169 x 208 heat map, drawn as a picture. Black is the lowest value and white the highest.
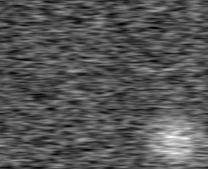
Bumps: one, in the bottom right. Mirror symmetry: none. Ninth with the highest average: bottom right. Grain: streaks across.
